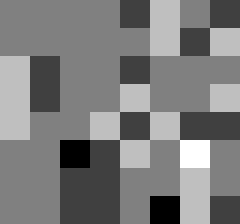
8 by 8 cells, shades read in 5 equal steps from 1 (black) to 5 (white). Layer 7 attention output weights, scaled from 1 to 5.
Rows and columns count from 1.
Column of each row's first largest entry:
6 6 1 1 1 7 7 7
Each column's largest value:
4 3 3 4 4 4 5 4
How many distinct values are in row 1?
3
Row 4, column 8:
4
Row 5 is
4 3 3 4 2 4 2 2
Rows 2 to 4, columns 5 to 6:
3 4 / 2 3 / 4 3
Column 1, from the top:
3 3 4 4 4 3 3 3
